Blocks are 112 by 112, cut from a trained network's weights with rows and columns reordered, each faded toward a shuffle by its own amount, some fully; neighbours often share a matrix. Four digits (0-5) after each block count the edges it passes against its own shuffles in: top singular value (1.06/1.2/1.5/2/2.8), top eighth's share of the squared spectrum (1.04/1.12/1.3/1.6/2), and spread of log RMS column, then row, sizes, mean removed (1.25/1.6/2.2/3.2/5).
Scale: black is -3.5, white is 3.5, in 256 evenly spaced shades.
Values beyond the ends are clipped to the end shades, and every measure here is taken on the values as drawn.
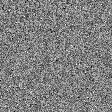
0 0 0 0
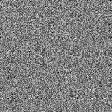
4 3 1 2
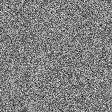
0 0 0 0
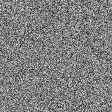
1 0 0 0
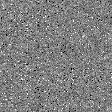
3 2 1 1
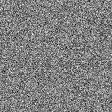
2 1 0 0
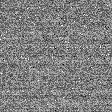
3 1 0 0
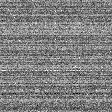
5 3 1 2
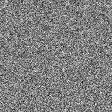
2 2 0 1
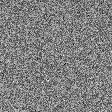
0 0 0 0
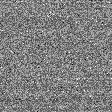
2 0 0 0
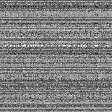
5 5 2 3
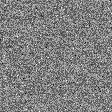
0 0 0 0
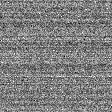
4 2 0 1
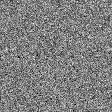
2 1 0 0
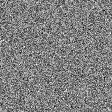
2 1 0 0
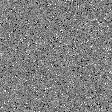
1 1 0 0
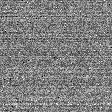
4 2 0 1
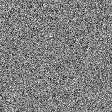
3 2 0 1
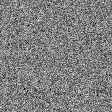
2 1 0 0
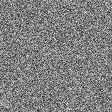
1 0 0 0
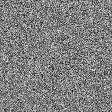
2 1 0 0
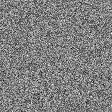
1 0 0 0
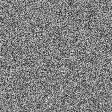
2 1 0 0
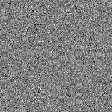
4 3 1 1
